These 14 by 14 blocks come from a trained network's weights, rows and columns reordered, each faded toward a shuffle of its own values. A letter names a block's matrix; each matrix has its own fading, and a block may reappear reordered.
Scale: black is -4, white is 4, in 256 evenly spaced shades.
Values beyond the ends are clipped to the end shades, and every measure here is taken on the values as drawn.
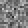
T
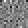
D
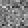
T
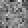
T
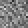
T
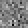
D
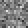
T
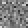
T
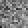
T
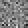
T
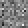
D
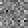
D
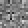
D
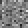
D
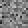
D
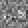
D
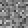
T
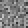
T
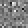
D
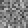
T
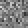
T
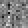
D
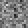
D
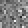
D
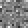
D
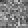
T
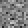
D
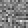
T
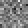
D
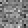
D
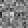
D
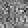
T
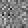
D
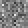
D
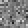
T
